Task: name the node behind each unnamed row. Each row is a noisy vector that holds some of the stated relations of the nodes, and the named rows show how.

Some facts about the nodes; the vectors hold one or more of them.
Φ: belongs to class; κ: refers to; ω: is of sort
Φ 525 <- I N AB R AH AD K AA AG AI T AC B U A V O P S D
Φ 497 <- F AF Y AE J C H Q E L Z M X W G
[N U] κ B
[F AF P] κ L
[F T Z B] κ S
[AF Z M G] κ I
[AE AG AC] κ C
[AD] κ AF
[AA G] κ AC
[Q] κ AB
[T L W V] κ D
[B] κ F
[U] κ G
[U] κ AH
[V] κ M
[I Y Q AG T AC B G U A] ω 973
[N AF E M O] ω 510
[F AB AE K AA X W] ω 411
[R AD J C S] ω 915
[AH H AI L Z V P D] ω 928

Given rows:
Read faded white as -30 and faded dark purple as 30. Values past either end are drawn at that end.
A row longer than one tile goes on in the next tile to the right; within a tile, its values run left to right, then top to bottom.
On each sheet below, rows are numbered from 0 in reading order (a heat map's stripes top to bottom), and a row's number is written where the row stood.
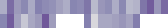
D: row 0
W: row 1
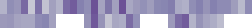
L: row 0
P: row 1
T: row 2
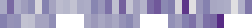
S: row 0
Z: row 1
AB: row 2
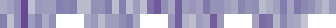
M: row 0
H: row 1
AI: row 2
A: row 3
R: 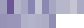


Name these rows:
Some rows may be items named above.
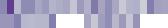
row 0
AD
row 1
J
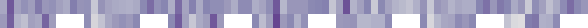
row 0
AI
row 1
X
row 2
D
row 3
E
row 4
R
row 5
F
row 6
AE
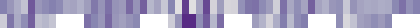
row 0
AG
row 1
O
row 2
Q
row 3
AA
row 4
X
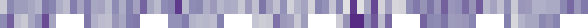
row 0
AH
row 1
K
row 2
AD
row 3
C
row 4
Q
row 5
N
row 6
F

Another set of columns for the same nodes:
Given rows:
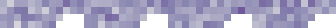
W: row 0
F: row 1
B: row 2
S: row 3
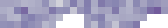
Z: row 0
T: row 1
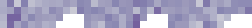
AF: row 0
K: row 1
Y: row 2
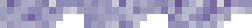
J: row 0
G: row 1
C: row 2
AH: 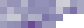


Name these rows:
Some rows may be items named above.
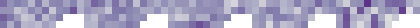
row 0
AG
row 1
S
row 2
AH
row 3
W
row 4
Q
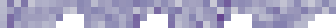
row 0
E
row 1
K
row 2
AA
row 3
H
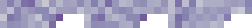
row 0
N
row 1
O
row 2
E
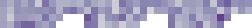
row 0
D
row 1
AE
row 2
AA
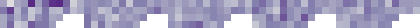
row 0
AB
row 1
AC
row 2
AI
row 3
AD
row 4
R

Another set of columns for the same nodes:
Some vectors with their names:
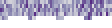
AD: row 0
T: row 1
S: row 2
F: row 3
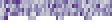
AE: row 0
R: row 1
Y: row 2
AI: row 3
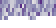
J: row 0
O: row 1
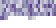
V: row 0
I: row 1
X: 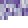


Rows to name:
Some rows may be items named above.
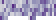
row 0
D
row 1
AA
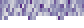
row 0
J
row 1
D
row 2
N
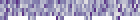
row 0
W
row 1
Q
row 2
H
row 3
AG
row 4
C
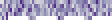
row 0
AC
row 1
AD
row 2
N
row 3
E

